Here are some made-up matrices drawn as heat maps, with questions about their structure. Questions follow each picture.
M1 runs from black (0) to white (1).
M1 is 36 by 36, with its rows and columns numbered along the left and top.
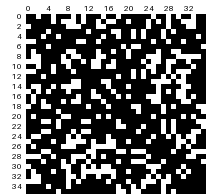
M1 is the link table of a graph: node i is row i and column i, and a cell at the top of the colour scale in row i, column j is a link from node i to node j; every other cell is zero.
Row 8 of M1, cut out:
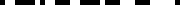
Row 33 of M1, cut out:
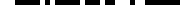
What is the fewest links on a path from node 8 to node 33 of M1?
1
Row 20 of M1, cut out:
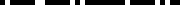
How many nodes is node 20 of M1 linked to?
8
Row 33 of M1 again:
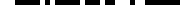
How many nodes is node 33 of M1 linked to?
12
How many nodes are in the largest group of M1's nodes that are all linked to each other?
6
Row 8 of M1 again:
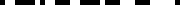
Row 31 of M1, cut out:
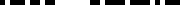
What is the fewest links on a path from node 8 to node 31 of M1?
1
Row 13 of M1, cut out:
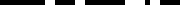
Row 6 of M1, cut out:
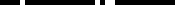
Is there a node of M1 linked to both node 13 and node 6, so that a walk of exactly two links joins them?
no
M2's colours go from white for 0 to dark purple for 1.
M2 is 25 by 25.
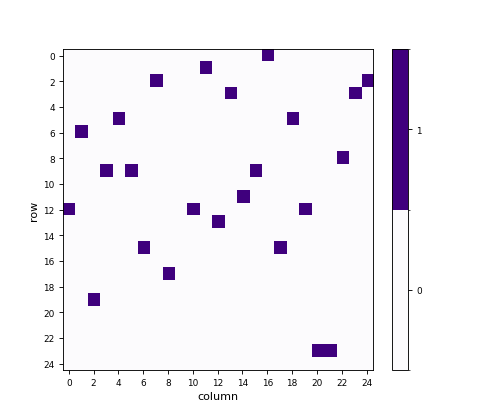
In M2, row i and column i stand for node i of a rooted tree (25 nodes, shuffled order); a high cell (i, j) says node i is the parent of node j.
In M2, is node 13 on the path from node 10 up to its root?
yes
